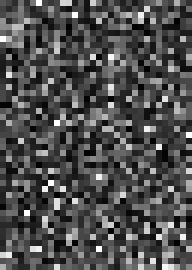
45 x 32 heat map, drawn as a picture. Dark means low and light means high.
Odd rows or columns: none. Stripes: none. Slope: none. Grain: fine. Histogram: skewed, a long tail of high values. Average level on the scale: 30%.
